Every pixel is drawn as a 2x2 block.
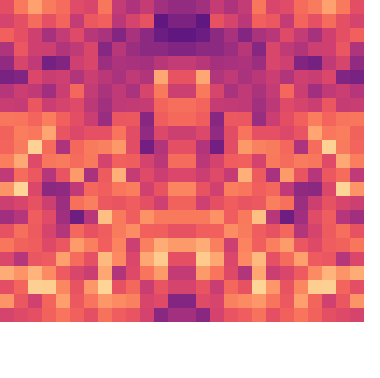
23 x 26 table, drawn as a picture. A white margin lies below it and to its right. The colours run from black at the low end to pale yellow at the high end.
The left and right halves mirror each other. The histogram is bell-shaped. The top middle is the ninth with the lowest average.
